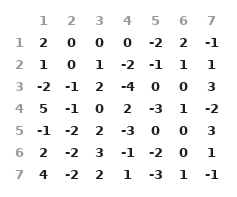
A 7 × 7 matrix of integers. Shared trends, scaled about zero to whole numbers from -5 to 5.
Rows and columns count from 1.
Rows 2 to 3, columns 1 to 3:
1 0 1 / -2 -1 2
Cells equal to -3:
3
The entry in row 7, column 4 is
1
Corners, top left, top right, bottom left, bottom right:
2 -1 4 -1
